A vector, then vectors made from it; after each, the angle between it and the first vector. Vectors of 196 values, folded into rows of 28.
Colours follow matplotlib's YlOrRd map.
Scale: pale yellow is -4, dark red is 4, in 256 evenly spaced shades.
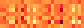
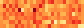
partly opposed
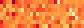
orthogonal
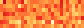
partly aligned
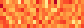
partly aligned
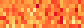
partly aligned
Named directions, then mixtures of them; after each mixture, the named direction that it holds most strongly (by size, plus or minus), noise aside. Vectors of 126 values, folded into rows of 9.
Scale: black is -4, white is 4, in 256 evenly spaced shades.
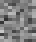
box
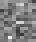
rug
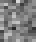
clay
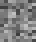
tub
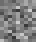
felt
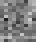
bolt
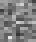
rug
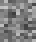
tub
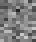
tub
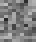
bolt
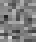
box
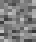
box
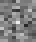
felt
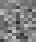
felt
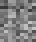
tub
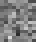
tub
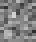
tub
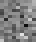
felt
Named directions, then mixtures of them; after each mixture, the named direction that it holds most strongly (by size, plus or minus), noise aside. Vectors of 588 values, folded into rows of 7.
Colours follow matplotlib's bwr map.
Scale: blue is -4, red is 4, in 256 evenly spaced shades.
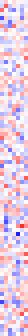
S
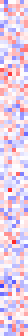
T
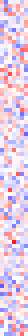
T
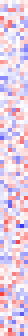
S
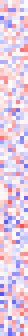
S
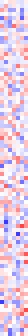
S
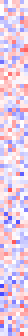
T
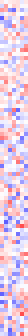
S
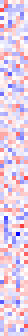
S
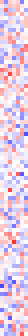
T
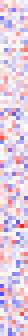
S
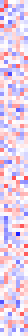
S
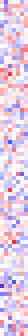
T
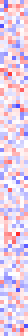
T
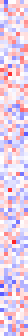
T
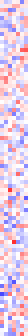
T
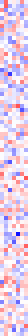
T
